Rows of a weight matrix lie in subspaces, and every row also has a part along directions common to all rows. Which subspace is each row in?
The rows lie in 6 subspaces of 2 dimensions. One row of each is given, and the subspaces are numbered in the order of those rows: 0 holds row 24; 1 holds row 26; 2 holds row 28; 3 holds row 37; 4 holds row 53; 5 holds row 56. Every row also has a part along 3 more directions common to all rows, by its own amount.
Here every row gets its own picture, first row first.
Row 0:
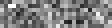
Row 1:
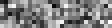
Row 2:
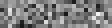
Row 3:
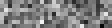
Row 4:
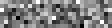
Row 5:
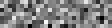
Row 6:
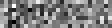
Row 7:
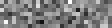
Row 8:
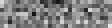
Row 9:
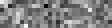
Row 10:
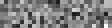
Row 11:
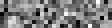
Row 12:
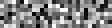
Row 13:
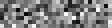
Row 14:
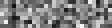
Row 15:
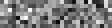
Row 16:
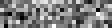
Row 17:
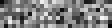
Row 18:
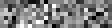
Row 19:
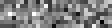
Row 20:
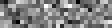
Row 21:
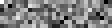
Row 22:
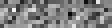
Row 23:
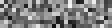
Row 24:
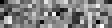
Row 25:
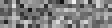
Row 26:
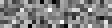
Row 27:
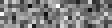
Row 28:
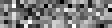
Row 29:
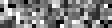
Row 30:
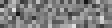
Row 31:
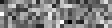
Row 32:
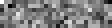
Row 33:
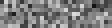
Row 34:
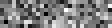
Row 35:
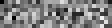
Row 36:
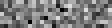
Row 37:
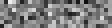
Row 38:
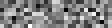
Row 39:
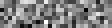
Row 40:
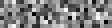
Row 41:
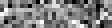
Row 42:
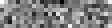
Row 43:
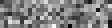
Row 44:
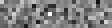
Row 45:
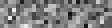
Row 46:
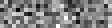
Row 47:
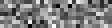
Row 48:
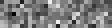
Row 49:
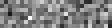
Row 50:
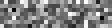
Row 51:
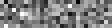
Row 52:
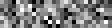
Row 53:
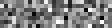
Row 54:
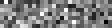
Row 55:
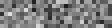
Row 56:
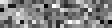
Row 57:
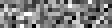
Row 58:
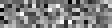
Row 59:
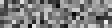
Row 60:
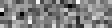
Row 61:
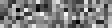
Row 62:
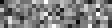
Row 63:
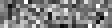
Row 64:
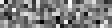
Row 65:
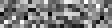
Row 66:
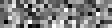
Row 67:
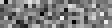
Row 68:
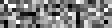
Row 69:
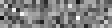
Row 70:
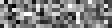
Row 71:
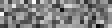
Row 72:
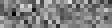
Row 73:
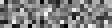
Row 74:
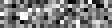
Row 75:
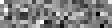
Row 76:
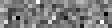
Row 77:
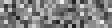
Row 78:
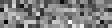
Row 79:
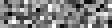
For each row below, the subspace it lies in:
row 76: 2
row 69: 4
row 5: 3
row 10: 1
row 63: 3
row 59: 1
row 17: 0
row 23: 4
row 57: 4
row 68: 4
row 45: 3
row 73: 1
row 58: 4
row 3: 0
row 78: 2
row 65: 3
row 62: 0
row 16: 0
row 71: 5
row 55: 5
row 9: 5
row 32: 5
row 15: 2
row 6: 2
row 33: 1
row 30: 3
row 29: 5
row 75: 0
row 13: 4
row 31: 5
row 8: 0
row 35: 0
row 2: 3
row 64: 4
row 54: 3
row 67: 3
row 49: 0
